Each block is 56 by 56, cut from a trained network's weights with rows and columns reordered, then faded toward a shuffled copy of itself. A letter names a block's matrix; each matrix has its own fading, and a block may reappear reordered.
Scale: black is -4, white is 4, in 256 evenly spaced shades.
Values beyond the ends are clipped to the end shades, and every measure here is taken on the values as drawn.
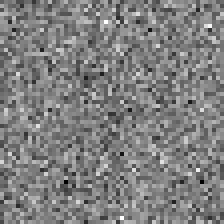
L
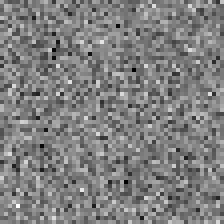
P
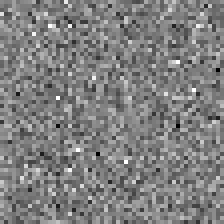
P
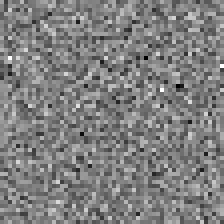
P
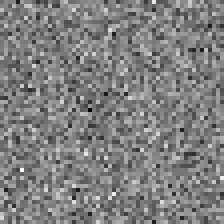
P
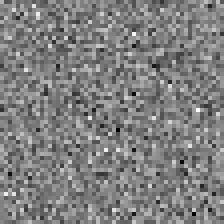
P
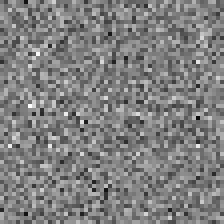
L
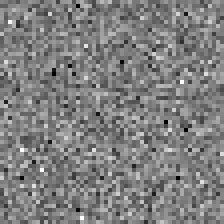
P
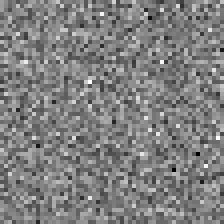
P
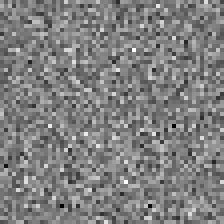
P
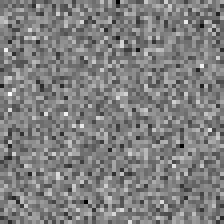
P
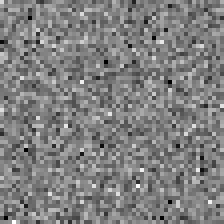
P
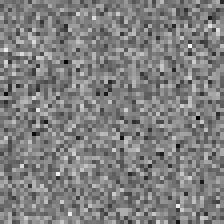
P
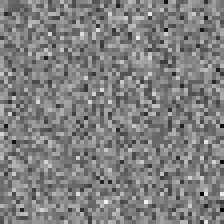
L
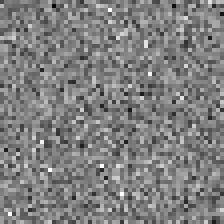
P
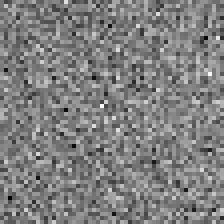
P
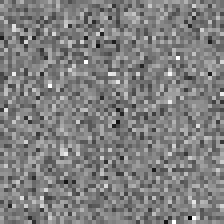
P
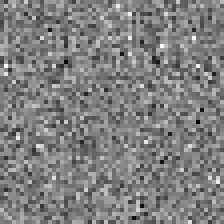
P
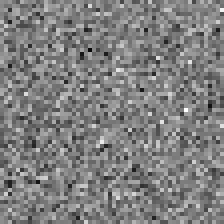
P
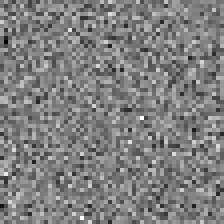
L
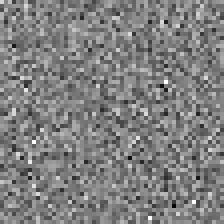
L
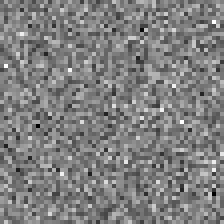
L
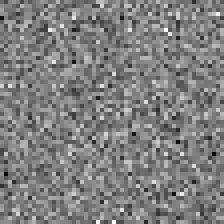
L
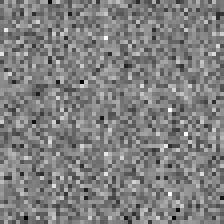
P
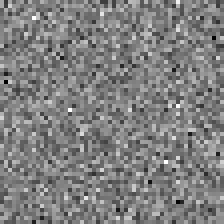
L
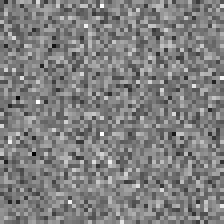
P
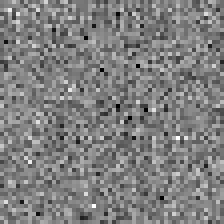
P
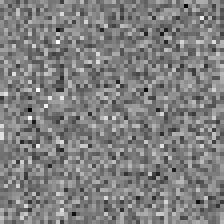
L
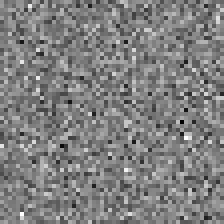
L
